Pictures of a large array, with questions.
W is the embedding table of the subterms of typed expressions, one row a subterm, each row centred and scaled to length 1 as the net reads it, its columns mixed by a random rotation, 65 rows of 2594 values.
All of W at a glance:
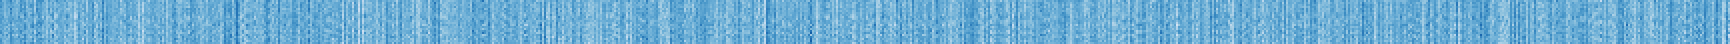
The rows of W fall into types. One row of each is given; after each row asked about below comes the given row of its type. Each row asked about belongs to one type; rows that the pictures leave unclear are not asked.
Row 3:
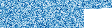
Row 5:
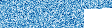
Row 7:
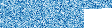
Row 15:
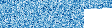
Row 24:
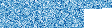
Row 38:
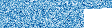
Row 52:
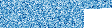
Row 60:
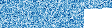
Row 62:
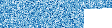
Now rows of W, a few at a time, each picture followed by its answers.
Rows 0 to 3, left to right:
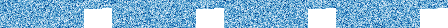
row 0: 60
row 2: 5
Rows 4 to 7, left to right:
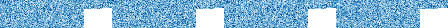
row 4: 15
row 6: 15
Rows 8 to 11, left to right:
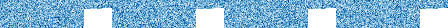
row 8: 52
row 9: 3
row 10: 5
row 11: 7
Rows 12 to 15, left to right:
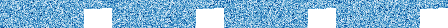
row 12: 62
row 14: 60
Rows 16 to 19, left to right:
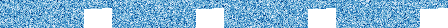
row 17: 52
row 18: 24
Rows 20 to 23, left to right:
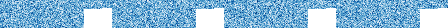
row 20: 62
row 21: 24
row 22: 60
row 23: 7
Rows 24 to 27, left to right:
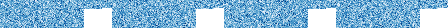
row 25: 3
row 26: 24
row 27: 3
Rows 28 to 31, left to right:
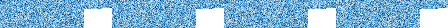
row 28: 5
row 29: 15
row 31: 38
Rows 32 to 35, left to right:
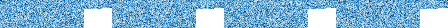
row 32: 5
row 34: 38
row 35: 60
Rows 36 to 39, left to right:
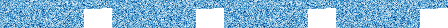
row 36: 38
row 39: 52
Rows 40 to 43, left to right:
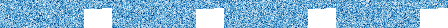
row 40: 24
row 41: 7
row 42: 15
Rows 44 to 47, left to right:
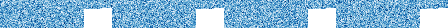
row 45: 62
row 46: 5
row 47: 15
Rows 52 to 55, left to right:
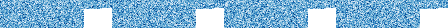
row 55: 62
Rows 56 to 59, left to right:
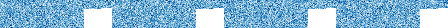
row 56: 3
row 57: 38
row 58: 60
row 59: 15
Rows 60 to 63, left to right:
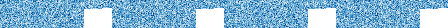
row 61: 7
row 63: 7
